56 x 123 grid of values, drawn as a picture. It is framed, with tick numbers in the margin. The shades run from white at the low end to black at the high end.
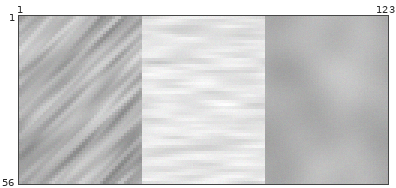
It is made of 1 by 3 panels. Panel 1,1: low, slanting up to the right. Panel 1,2: very low, streaked across, faint in contrast. Panel 1,3: low, smooth, faint in contrast.
